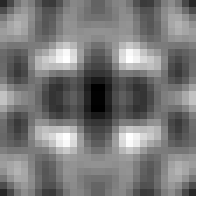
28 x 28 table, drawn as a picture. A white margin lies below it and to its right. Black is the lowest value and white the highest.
Slope: none. Ninth with the lowest average: centre. Lone odd cells: none. Average level on the scale: 50%. Mirror symmetry: left to right and top to bottom. Grain: blotchy. Odd rows or columns: none.
